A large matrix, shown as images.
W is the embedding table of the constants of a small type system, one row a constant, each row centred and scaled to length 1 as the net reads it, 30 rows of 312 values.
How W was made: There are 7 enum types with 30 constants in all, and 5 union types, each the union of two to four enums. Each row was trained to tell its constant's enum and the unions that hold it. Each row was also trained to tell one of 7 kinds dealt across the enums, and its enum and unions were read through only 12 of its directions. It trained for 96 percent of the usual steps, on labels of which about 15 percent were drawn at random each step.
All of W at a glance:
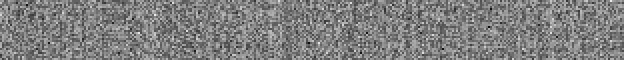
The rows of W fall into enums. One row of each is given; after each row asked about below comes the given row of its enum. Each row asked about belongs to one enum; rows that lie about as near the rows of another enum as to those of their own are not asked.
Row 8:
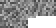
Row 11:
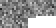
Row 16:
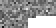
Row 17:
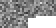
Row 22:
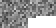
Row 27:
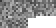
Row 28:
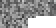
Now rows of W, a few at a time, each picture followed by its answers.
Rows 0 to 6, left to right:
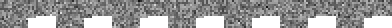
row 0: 8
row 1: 17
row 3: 28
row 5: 27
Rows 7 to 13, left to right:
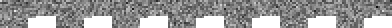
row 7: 17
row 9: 8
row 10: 27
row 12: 16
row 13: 28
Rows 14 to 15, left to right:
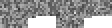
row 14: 28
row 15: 27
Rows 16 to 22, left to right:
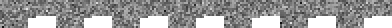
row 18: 28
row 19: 17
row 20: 8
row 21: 16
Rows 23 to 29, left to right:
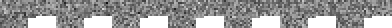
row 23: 16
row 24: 28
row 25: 17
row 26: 8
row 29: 27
